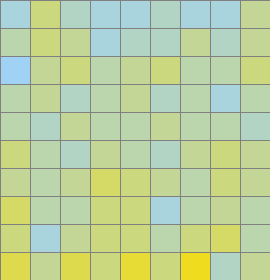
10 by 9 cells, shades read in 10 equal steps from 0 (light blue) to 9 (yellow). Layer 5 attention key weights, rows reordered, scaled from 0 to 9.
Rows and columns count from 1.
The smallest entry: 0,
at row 3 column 1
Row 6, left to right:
5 3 2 4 3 2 4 5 4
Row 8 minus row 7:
2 0 -1 -1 0 -3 0 -1 -1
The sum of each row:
18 27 32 25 27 32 38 33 37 51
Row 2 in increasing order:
1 2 2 2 3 4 4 4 5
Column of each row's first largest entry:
2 2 3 2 3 1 4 1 8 7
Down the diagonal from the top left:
1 5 5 3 3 2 3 4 3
